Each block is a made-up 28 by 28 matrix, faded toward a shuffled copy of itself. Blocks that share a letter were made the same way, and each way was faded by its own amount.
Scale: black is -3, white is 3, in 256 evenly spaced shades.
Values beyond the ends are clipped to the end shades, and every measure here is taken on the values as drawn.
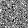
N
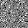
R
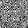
R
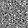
R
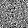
N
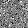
N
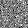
N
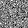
N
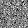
N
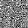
R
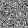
N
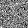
N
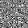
R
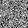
N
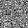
R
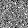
N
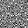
R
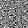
R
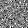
N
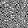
R
